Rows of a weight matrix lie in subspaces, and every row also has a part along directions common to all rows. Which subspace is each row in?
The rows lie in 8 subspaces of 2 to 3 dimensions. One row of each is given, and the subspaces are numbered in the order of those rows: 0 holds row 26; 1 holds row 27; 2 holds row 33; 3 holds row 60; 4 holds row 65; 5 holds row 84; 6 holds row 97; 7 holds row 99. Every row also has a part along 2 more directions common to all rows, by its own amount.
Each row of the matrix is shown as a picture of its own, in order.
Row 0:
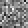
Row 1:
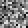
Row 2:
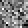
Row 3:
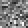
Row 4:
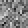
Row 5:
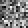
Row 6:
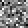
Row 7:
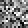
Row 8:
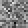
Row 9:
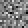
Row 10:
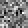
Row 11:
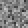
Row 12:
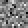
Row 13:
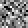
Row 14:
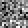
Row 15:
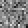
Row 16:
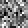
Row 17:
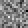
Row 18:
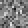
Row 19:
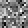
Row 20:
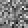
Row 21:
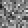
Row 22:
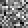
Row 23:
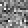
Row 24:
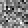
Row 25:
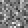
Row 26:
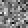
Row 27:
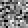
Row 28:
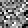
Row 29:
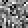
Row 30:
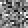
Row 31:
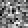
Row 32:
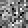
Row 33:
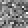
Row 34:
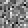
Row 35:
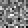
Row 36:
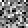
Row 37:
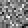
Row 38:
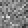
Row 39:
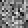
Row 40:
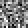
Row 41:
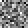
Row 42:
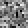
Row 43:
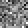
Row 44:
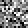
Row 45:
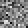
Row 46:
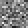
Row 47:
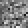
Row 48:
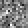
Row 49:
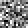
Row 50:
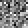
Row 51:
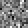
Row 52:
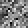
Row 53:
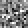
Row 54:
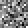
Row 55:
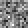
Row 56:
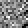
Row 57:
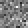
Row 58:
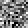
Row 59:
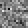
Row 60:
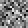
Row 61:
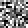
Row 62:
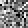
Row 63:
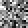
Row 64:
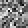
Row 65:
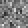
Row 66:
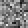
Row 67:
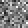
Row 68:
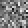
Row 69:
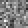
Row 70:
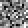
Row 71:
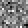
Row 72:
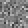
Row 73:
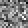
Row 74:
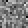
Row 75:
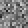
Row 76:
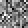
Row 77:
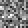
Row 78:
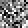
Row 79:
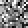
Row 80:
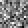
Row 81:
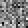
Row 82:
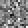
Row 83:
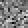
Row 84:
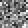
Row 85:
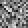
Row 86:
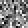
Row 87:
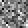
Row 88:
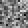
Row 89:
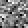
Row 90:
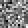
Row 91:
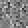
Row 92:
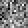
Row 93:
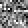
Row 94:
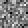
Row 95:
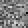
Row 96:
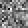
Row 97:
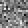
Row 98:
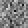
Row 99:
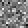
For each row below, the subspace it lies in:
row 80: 0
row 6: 7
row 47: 0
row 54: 3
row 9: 2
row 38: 5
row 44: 6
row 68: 3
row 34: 2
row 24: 6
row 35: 3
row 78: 7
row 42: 4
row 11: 0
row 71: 7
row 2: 7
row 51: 0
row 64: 4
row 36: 7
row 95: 2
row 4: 4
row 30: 5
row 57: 0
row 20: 2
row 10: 4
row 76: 6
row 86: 4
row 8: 3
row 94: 2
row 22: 6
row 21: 3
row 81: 1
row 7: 6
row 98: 5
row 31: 7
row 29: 2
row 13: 3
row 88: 0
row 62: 6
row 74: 2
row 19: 4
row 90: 1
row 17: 0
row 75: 4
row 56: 5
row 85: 3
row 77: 3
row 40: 1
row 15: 1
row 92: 5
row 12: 2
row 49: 1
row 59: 6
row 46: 4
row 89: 2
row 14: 1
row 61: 1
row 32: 7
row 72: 2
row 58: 2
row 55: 1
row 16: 4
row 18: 4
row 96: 6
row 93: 6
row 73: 3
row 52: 4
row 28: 5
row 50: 5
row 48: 4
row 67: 0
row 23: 6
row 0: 6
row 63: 3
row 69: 1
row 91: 5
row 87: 7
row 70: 5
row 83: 0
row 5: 3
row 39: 7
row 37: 5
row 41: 7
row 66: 0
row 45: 1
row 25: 0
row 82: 3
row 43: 2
